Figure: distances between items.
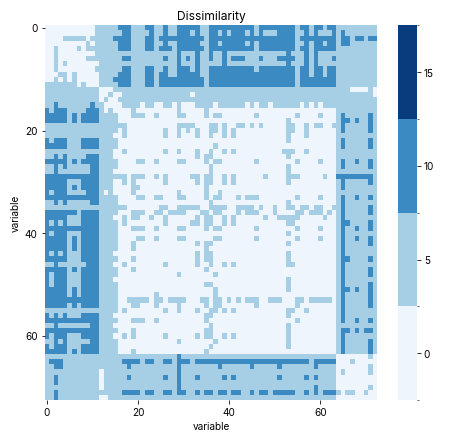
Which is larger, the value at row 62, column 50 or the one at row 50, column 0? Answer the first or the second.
the second
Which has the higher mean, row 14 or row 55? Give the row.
14
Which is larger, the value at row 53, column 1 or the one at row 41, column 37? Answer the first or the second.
the first
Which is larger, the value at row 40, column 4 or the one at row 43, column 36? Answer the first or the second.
the first
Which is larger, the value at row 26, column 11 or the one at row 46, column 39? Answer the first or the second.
the first
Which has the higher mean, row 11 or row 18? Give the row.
11
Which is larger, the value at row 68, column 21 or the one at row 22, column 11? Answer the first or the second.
the second
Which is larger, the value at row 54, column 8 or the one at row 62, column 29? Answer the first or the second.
the first
